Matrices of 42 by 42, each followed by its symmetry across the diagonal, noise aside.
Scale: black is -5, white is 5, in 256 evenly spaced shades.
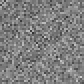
symmetric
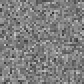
neither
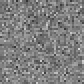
neither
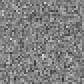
neither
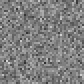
neither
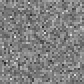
neither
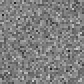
symmetric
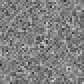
symmetric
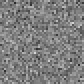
neither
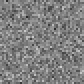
neither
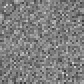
symmetric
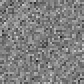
symmetric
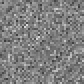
symmetric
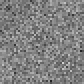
symmetric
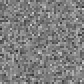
neither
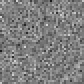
symmetric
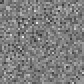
symmetric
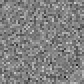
symmetric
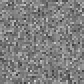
neither
